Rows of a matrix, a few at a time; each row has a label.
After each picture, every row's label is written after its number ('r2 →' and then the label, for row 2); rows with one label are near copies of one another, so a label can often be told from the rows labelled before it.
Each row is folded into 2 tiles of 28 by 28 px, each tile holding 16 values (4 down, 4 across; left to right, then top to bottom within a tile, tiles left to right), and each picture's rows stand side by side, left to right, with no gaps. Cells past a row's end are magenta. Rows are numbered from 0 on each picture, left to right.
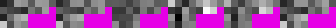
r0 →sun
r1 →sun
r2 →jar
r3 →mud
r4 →mud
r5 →sun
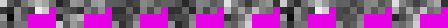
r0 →mud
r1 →sun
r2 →jar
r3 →jar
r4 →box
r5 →mud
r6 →jar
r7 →box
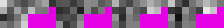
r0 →box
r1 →jar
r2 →mud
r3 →mud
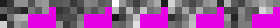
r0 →sun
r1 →jar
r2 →box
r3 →box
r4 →mud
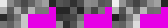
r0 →box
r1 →jar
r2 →box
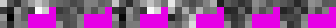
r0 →mud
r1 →jar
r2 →mud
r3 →box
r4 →jar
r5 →jar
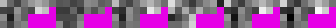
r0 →mud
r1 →jar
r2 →mud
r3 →box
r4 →mud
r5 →mud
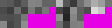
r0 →jar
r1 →mud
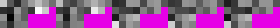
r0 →mud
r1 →mud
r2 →sun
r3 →sun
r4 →sun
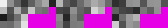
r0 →box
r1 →mud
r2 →sun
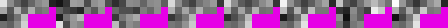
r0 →box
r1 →sun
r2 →sun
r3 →box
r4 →box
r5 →box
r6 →mud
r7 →box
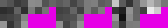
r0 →jar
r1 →jar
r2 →mud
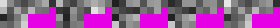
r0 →box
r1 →mud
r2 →sun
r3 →sun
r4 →box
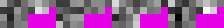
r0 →mud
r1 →sun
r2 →box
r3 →mud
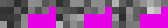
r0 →jar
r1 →sun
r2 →mud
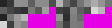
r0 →sun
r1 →mud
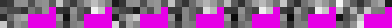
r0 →sun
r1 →mud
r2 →sun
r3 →mud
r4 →mud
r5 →mud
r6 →box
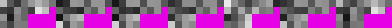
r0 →mud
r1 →sun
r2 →sun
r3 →sun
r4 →box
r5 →sun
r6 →mud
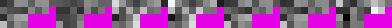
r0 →sun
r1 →jar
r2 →box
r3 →box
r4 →sun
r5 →sun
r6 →mud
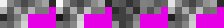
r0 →box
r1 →box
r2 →jar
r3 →box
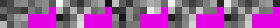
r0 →sun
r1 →box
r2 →mud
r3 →box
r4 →box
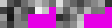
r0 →mud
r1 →box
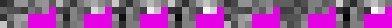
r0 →sun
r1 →mud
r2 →mud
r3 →mud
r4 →sun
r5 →jar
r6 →mud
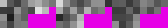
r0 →mud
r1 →box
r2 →jar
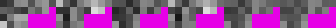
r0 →sun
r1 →mud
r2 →jar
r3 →mud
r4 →jar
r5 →jar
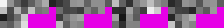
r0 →box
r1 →sun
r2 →mud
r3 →sun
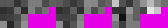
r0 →jar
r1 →jar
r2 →mud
